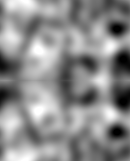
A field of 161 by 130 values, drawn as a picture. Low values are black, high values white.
Grain: smooth. Ninth with the lowest average: middle right. Mirror symmetry: top to bottom. Lone odd cells: none.
